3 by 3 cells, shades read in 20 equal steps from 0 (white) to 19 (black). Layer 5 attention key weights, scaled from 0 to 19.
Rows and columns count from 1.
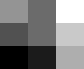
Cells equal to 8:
1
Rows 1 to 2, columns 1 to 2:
8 11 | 13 11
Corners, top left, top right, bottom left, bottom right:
8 0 19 6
